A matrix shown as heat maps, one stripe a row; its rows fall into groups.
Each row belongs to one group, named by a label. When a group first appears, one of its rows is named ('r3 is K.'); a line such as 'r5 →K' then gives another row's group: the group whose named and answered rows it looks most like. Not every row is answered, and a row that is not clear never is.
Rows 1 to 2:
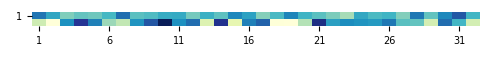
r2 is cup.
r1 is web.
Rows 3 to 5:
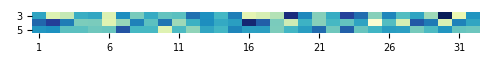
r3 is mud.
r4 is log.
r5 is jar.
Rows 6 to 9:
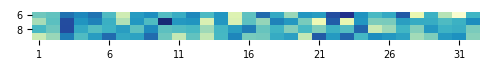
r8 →log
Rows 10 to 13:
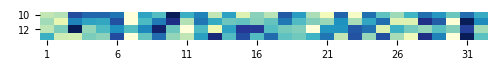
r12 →log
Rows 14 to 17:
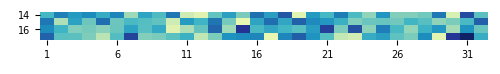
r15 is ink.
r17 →web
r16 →jar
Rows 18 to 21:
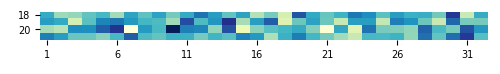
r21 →web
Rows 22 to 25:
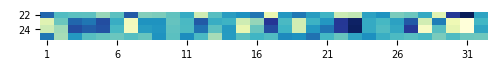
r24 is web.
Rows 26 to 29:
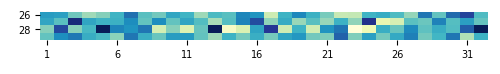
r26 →web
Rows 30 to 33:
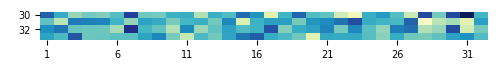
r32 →jar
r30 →web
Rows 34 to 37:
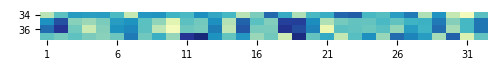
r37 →mud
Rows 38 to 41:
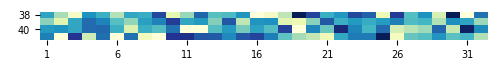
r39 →cup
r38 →mud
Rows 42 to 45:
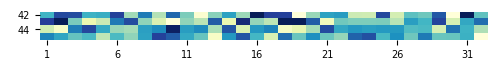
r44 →cup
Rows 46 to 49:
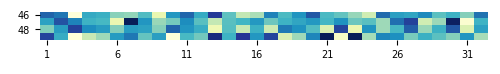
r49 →jar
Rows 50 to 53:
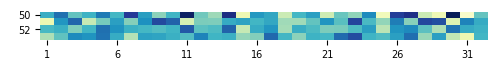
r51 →log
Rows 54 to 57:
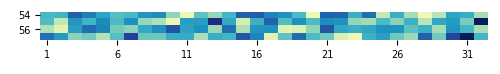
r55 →ink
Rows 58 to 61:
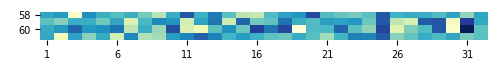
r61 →mud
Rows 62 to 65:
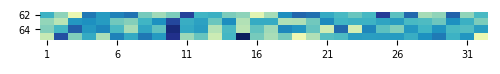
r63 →cup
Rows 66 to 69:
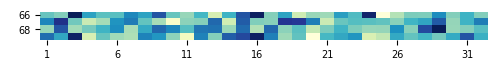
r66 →log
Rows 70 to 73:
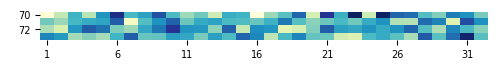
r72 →cup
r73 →web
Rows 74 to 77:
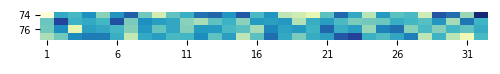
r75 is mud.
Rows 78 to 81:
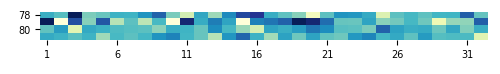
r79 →ink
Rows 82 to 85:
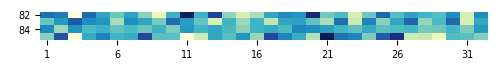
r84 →ink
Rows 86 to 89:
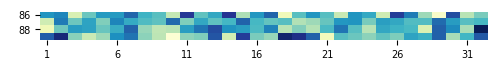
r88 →ink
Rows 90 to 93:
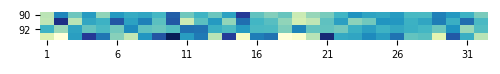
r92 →mud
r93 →cup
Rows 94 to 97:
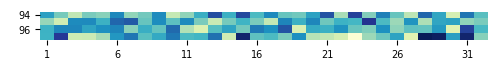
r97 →web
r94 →jar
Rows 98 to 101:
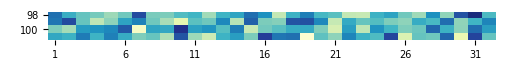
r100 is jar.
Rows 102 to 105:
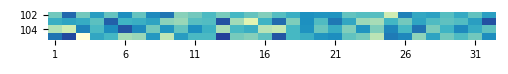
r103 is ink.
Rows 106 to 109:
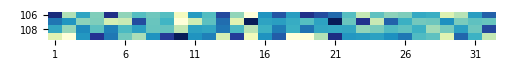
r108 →ink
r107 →jar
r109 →cup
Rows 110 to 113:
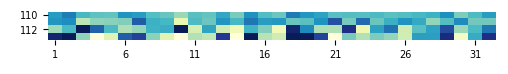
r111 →jar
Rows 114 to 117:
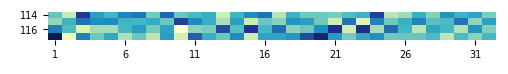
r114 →log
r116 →jar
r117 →ink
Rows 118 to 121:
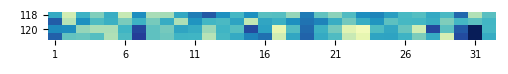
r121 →web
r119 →ink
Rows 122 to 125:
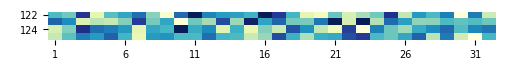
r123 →jar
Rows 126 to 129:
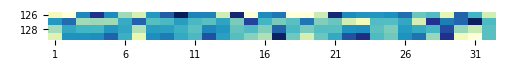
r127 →web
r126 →cup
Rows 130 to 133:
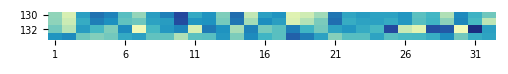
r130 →cup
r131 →cup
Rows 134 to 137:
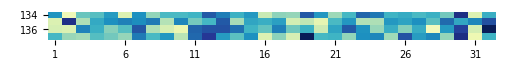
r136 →ink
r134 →mud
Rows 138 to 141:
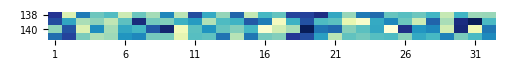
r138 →ink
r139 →web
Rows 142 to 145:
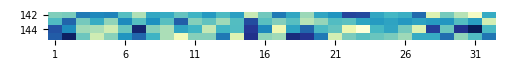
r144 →web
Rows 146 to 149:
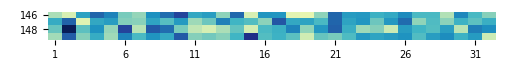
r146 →cup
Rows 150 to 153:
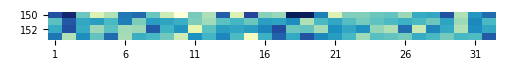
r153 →ink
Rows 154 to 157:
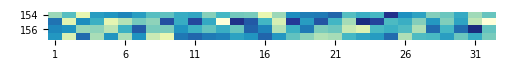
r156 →web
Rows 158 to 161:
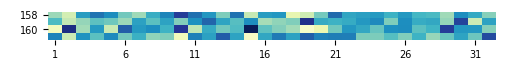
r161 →ink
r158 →cup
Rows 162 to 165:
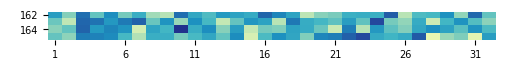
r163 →log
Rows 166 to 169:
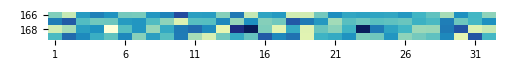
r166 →cup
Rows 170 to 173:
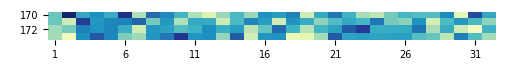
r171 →log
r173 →cup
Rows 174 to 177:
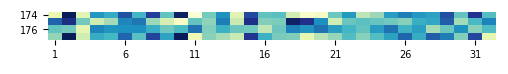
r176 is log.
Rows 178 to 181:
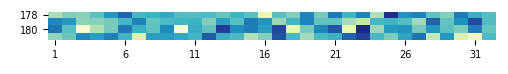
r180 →jar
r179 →web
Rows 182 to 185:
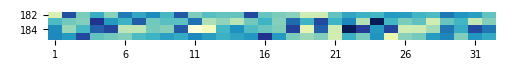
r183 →log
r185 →log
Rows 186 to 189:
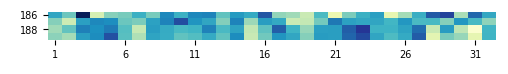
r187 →cup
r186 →log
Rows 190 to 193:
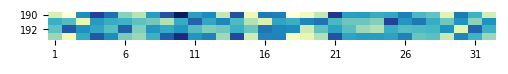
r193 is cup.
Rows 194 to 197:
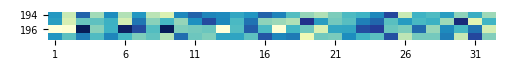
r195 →mud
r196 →log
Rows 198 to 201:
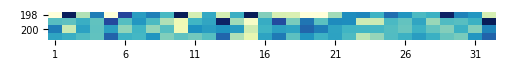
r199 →ink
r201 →ink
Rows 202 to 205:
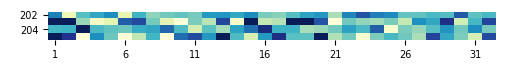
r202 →mud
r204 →log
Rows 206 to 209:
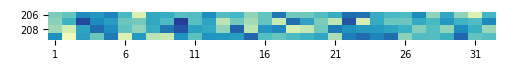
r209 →mud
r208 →cup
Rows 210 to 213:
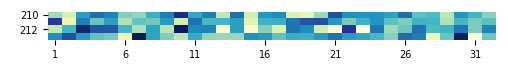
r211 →ink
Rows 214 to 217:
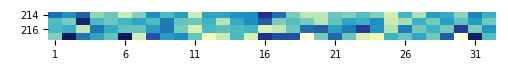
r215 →log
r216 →mud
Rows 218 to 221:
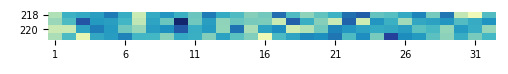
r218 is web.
